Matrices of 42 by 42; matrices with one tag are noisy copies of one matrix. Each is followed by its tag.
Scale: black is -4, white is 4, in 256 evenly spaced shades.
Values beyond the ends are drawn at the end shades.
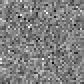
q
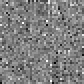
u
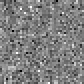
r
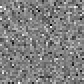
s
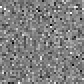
s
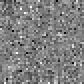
r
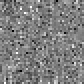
r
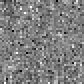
r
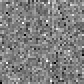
u
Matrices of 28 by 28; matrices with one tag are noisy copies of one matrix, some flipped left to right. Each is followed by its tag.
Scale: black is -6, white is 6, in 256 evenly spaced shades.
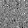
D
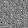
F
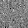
D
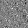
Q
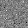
F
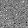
F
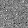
F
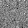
D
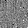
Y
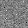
F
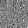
Y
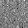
D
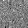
D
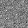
F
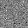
F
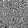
D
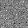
F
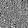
Y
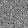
F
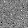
F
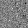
Q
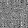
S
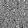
D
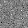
F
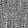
S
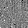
Y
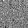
D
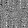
S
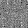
S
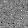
F
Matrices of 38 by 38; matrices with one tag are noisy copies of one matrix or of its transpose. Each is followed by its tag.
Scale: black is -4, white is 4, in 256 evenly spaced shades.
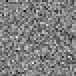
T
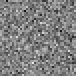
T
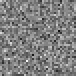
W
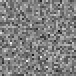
W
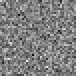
W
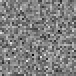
W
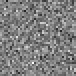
T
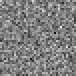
W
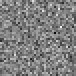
W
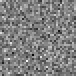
W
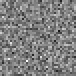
W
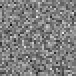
T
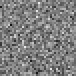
T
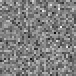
W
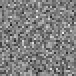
T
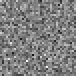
W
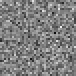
W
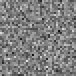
W
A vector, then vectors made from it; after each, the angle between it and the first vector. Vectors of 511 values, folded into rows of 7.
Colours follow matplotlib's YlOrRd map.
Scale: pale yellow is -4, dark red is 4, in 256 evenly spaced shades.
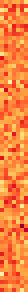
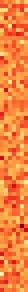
nearly parallel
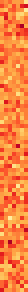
partly aligned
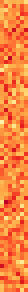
partly aligned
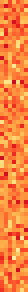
partly aligned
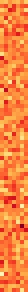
nearly parallel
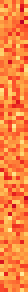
partly aligned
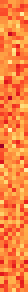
orthogonal
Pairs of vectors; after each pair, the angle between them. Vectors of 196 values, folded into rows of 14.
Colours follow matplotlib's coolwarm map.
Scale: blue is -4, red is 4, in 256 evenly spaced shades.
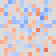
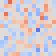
nearly opposite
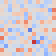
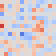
orthogonal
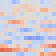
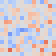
partly aligned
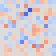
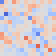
partly opposed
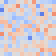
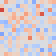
nearly opposite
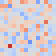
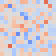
nearly parallel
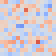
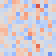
orthogonal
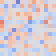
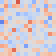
nearly opposite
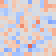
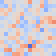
nearly opposite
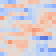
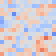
partly opposed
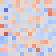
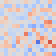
orthogonal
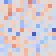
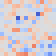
orthogonal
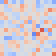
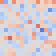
nearly opposite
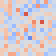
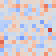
partly opposed
